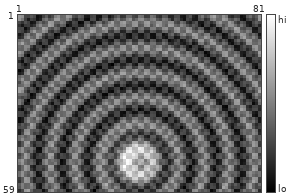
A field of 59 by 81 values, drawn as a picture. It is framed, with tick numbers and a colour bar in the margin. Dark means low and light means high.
Histogram: bell-shaped. Slope: none. Bumps: one, in the bottom middle. Rings: centred on the bottom middle. Ninth with the highest average: bottom middle.
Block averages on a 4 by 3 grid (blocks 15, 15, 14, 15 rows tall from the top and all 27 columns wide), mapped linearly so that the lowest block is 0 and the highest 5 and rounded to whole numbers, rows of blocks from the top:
0 1 0 | 0 0 0 | 0 1 0 | 0 5 0
